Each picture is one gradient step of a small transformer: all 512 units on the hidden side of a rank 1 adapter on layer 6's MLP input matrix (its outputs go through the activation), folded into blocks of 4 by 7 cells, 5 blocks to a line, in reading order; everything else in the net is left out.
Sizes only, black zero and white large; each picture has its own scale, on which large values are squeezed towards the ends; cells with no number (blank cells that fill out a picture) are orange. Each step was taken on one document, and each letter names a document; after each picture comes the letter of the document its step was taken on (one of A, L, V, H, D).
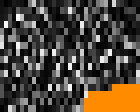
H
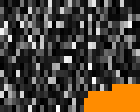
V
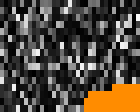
V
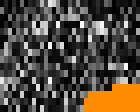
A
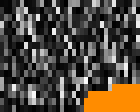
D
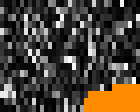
A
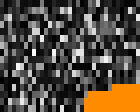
H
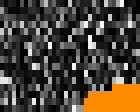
A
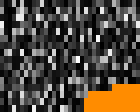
D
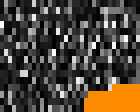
D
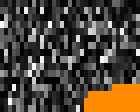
H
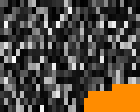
V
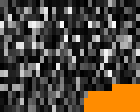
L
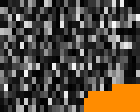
V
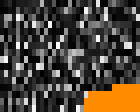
H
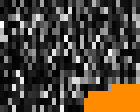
D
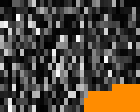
H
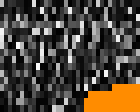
L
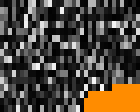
V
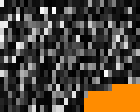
L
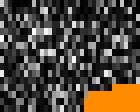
L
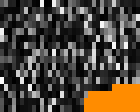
D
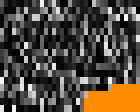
D
